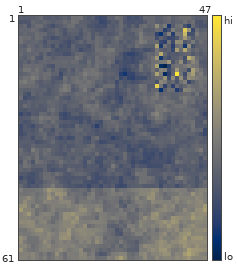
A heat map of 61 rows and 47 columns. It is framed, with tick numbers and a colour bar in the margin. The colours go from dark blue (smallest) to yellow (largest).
The bottom part is higher, past a seam about 70% of the way down. The texture is blotchy. There are no regular stripes. In the top right lies a patch that is rougher than the rest. Values change most from cell to cell in the top right.
